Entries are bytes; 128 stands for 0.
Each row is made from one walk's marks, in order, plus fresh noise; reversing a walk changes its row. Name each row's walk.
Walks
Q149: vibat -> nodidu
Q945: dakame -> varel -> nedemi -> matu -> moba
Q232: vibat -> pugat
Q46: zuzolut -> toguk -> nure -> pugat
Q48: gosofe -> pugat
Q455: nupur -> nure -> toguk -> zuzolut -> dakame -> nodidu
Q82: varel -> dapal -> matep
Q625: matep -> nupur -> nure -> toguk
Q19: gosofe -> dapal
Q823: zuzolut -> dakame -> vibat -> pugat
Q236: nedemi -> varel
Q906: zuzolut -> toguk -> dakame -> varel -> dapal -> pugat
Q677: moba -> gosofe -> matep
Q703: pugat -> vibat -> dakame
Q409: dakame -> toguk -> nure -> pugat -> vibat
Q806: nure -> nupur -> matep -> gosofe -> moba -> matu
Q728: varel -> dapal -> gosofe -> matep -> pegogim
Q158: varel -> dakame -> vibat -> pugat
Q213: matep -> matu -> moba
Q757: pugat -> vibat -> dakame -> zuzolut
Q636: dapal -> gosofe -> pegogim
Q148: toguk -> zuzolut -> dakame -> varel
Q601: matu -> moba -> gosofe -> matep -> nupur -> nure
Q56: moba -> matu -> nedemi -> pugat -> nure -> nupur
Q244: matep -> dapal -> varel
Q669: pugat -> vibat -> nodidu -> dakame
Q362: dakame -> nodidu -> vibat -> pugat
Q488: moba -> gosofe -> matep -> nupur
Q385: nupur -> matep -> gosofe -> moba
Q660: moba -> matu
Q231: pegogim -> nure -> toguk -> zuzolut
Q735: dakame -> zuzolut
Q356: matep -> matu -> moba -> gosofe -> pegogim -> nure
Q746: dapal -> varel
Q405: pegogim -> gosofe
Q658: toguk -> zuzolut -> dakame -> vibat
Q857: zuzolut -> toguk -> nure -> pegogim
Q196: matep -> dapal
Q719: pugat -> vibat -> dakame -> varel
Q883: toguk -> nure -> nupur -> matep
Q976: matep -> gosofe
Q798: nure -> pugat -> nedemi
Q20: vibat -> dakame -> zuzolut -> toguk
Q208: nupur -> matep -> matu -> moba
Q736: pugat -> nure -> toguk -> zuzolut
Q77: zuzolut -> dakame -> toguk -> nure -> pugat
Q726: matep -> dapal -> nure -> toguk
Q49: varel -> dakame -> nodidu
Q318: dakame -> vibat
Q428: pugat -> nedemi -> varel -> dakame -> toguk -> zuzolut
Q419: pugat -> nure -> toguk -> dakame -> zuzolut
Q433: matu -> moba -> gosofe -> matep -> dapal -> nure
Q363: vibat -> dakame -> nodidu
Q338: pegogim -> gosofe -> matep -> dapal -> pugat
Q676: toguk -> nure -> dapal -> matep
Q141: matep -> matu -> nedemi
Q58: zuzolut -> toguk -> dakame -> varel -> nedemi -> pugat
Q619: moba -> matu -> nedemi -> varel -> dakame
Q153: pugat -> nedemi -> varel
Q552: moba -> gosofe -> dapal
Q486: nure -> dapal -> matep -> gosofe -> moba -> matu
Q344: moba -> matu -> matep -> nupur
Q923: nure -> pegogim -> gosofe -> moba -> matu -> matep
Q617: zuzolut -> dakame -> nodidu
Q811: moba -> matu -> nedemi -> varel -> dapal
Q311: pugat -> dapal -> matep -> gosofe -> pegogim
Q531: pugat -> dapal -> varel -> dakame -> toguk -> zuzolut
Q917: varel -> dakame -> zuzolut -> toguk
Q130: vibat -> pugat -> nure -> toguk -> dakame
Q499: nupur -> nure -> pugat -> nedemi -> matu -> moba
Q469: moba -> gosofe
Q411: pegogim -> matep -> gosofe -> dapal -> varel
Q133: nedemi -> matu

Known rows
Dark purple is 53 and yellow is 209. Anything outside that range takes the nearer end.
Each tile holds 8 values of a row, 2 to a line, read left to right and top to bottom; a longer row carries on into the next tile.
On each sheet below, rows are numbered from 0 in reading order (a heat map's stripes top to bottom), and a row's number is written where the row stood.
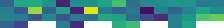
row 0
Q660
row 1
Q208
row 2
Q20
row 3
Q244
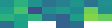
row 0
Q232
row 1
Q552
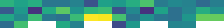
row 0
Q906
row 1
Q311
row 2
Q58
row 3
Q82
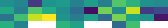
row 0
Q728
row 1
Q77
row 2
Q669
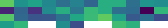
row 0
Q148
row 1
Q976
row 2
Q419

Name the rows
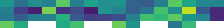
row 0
Q736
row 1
Q917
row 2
Q726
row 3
Q363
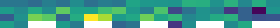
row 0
Q196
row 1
Q338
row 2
Q48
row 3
Q236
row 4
Q428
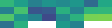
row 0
Q318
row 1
Q405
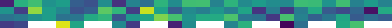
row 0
Q499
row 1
Q857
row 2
Q385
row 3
Q153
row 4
Q757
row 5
Q619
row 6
Q531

